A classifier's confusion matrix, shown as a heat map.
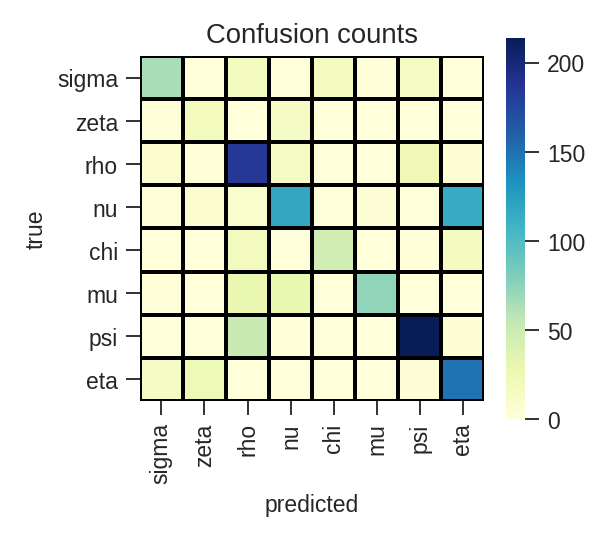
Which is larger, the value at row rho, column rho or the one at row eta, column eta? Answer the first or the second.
the first
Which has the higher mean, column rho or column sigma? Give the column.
rho
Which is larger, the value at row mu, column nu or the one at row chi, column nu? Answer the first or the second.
the first
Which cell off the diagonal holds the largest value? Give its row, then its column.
nu, eta
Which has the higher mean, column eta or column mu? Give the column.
eta
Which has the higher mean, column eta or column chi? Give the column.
eta
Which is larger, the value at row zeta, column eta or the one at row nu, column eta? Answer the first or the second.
the second
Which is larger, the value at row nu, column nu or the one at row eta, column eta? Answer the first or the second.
the second
